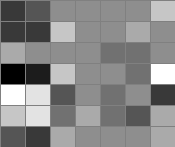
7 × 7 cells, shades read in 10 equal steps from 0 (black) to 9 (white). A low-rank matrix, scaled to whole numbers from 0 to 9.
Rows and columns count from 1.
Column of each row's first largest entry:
7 3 1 7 1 2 3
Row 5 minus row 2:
7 6 -4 0 -1 -1 -3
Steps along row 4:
up up down same down up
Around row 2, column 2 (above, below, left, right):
3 5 2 7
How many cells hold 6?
6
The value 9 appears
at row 4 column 7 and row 5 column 1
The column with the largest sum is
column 7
